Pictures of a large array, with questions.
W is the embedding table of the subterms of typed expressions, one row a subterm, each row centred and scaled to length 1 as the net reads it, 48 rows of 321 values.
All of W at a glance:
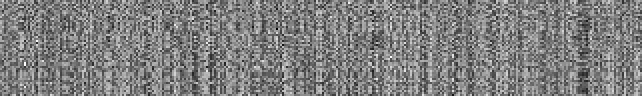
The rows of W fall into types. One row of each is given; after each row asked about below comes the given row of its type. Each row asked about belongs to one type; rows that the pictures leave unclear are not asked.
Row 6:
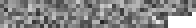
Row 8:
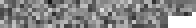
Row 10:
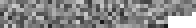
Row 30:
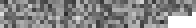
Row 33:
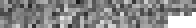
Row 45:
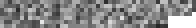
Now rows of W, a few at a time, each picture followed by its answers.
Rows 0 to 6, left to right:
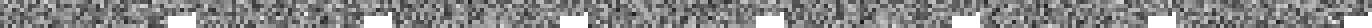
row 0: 10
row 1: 6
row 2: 45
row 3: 33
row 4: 45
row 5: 6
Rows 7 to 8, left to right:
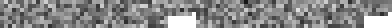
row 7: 10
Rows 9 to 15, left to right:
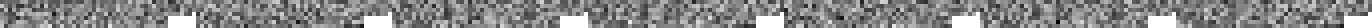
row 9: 30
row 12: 45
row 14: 45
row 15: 45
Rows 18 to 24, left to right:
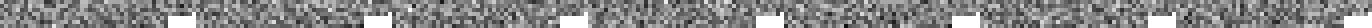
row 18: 8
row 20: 10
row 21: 30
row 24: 10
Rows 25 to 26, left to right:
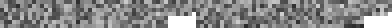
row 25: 45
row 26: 10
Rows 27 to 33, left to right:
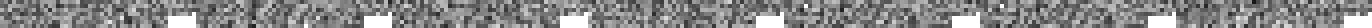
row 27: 33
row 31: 6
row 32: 6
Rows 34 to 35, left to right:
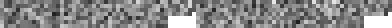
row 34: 45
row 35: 30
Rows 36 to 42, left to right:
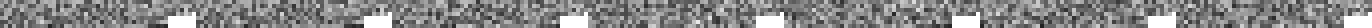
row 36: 10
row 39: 33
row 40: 8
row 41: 10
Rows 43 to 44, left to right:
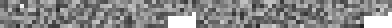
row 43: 6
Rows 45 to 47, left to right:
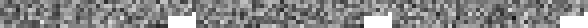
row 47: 30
